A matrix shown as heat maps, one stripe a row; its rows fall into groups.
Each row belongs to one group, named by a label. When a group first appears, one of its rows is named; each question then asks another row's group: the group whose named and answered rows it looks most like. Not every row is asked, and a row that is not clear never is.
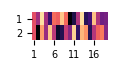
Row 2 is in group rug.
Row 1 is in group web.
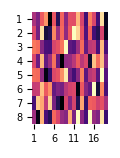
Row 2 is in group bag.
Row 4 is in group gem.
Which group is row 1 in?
bag
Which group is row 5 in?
web
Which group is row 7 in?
rug
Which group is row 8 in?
bag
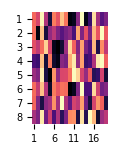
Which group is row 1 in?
web
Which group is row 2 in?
gem
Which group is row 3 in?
rug
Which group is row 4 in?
rug
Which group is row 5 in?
bag
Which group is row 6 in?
web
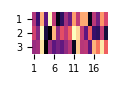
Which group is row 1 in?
rug
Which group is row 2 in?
bag
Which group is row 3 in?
gem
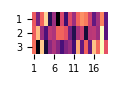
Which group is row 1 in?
bag
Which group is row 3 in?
gem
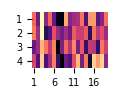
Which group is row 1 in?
rug
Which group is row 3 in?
rug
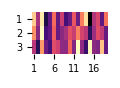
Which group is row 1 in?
gem
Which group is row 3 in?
bag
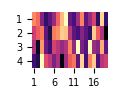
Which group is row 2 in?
web
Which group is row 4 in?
rug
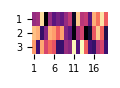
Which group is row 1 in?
gem
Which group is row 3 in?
rug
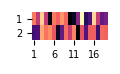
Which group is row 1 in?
web
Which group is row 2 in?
rug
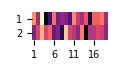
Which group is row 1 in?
gem
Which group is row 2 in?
rug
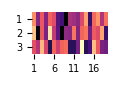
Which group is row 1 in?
gem
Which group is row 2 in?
rug
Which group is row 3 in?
web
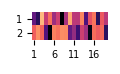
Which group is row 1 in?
rug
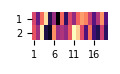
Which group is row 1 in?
bag
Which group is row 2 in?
bag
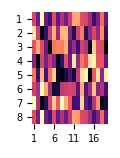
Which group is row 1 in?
bag
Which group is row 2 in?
web
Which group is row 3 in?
web
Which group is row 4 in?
rug
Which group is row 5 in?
gem
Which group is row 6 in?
rug
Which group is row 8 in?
bag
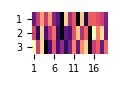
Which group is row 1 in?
rug
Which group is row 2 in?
gem
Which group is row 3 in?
gem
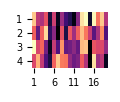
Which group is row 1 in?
gem
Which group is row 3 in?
gem
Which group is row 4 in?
web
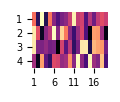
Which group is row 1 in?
rug
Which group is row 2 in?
web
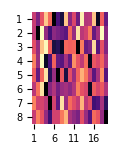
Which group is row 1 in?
rug
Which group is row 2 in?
bag
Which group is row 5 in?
bag
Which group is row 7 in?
bag
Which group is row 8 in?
web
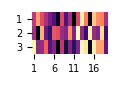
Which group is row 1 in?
gem
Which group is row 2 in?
bag
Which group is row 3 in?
gem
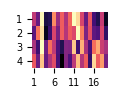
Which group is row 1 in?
bag
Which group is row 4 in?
gem
